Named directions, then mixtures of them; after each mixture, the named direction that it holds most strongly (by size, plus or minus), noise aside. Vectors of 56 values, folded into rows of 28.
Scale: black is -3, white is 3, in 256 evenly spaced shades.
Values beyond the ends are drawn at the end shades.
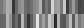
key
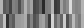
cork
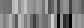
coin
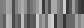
key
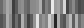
key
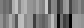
coin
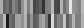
cork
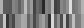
cork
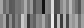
cork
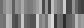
key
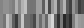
coin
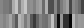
coin
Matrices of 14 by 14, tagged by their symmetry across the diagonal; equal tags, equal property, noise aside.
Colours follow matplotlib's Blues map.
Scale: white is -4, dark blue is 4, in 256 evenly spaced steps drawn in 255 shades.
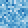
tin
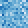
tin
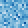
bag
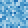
bag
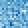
bag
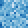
tin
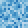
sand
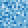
bag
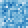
sand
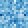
bag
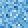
sand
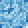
sand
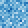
sand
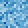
tin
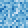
tin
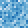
sand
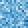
tin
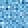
bag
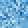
bag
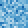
tin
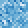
sand
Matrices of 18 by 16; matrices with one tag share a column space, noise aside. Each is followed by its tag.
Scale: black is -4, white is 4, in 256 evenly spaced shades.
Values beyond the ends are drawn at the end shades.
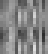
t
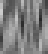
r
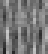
t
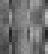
t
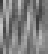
r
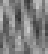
r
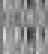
t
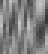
r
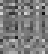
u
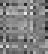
u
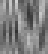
r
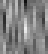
r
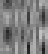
t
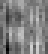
t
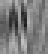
r
